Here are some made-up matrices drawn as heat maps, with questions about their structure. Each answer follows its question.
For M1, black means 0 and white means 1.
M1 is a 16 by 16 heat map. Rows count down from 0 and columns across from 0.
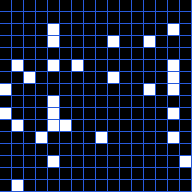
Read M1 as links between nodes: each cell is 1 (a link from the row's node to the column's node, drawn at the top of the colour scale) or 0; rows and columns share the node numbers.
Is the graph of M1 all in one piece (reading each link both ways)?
yes
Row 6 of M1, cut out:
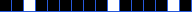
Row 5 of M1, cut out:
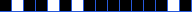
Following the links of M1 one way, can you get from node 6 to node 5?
no
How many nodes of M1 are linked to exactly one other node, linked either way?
0
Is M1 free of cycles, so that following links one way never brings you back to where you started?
yes
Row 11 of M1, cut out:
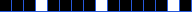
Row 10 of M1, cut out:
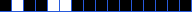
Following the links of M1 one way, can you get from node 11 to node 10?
no
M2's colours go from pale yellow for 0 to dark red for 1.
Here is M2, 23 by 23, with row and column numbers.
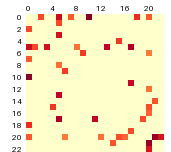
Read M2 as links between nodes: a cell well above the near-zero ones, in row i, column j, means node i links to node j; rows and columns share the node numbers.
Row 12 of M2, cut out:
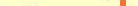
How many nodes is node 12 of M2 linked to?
1
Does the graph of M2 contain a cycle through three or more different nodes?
no
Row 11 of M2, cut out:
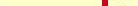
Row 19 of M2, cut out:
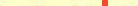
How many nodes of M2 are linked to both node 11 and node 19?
1
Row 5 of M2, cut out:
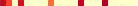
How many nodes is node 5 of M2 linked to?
6
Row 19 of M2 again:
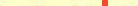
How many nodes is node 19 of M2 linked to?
1
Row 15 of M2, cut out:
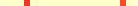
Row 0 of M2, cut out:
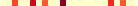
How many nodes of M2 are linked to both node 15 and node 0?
1
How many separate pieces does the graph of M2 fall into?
1
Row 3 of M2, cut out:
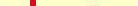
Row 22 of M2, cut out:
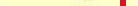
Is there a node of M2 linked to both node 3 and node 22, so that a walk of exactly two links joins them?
no
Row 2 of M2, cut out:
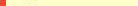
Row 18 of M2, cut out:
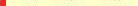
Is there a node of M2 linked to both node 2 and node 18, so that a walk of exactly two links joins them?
yes
